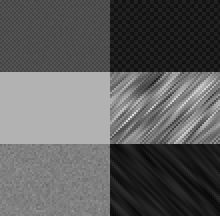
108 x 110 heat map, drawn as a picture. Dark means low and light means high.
The table splits into 3 rows of 2 panels. Panel 1,1: low, checkered, faint in contrast. Panel 1,2: very low, checkered, faint in contrast. Panel 2,1: high, flat. Panel 2,2: middling, slanting up to the right, strong in contrast. Panel 3,1: middling, fine-grained, faint in contrast. Panel 3,2: very low, slanting down to the right, faint in contrast.
